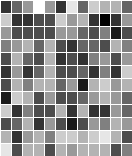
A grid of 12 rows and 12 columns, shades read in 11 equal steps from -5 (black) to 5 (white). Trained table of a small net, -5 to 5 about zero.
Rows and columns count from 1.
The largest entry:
5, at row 1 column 4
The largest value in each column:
4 3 2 5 2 3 4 2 3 4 2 3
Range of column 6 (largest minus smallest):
6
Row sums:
9 -11 -14 -3 -9 -12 8 -2 -9 -7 17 11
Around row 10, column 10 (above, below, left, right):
-3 4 1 2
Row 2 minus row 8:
7 -6 -5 0 -3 5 3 3 -4 -7 -4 2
